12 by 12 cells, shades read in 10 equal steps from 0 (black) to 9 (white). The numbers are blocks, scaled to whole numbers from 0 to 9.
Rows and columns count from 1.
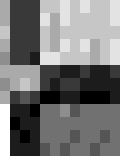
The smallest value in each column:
5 0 0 0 0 0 1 1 0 0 0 1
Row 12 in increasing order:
1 1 1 3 3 3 4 4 4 4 4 9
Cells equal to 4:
25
